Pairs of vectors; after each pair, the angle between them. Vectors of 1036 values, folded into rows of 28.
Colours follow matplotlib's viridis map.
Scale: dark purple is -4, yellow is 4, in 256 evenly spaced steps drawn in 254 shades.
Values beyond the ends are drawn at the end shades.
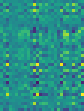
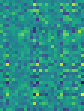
nearly parallel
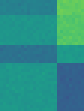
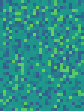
orthogonal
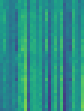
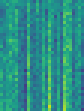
nearly opposite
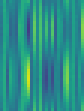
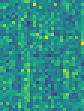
partly aligned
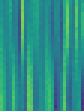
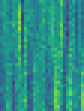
nearly opposite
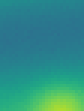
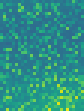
partly aligned
